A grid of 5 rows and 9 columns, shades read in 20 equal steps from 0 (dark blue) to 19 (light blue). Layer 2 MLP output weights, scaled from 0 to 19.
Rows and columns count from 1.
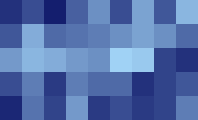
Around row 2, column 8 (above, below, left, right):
6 4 14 8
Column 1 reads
2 6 13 5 1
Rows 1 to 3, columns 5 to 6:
12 5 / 10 12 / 12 19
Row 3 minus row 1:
11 11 15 6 0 14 4 -2 -14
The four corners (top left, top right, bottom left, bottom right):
2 16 1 10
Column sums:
27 55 30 52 45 49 51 30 42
